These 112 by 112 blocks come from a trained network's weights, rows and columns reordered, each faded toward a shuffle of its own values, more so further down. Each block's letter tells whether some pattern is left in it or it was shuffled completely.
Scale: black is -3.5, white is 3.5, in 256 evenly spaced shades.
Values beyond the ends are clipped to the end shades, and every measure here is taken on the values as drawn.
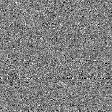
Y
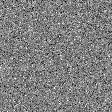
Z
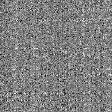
Y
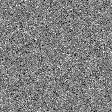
Z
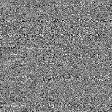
Y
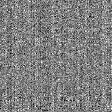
Y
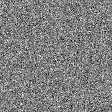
Z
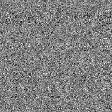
Y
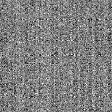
Y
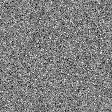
Z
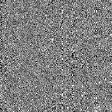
Y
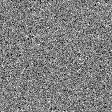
Z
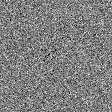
Z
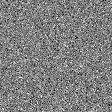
Z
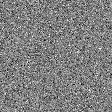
Z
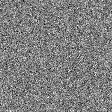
Z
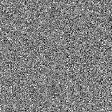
Y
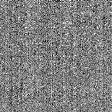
Y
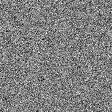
Z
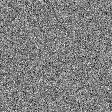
Z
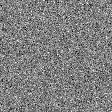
Z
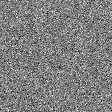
Z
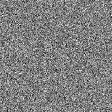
Y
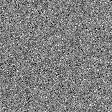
Z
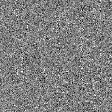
Y
